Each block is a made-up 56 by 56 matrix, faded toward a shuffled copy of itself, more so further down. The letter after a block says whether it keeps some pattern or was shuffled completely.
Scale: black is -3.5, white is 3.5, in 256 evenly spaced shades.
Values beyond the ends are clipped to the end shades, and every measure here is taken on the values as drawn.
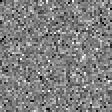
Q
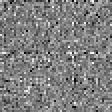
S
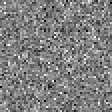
Q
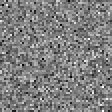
Q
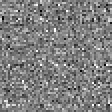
S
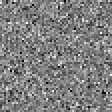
Q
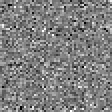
S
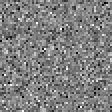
Q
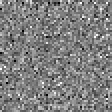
S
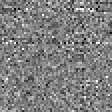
S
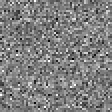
S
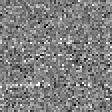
S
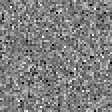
Q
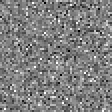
Q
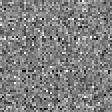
S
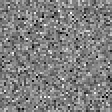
Q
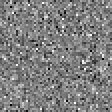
Q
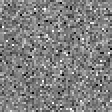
Q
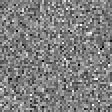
Q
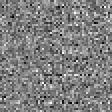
S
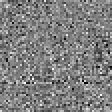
S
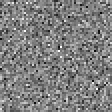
Q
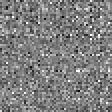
S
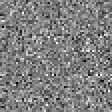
S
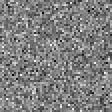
Q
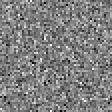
Q
